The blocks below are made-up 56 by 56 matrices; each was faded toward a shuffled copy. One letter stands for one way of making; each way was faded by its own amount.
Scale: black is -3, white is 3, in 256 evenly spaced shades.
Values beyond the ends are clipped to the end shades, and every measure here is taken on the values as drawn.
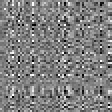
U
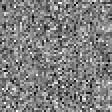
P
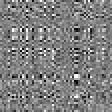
U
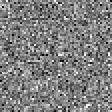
P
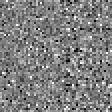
P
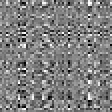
U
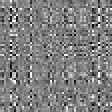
U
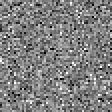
P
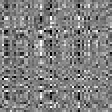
U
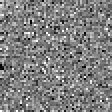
P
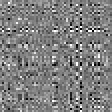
U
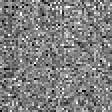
P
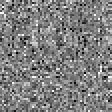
P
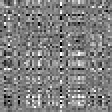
U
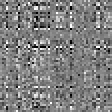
U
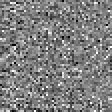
P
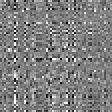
U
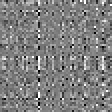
U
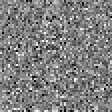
P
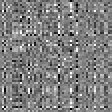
U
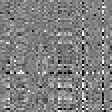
U
